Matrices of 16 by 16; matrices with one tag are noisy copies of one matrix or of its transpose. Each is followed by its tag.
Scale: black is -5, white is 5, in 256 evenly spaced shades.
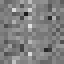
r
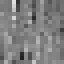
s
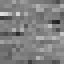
s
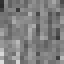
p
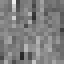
s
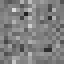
r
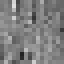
s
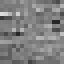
s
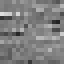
s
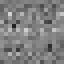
r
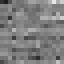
p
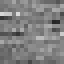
s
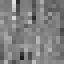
s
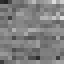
p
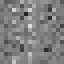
r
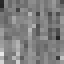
p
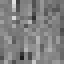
s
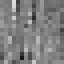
s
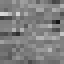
s
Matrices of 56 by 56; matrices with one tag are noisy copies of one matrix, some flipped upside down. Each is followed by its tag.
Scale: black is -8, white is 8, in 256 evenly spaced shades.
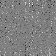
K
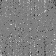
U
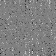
K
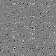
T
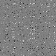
T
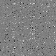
T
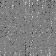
K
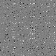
T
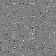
T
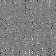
K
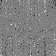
U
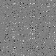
T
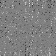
K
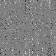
K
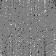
U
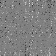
K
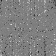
U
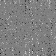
K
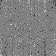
U
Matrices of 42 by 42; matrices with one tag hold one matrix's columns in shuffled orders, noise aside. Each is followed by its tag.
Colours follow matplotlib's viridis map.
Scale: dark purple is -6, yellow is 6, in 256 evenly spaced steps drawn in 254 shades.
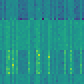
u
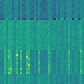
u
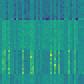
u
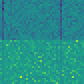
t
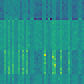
u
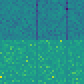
t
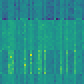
u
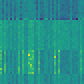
u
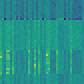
u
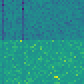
t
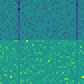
t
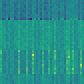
u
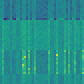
u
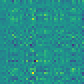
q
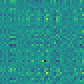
q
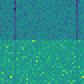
t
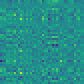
q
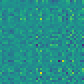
q
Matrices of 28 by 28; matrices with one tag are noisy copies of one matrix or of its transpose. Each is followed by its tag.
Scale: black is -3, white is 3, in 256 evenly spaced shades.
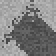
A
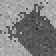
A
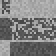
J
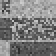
J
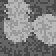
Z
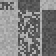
J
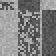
J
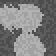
Z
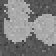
Z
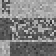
J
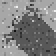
A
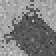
A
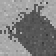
A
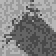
A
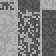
J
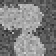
Z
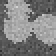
Z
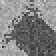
A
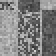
J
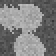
Z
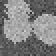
Z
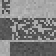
J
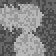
Z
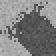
A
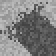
A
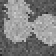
Z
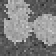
Z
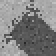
A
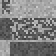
J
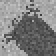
A
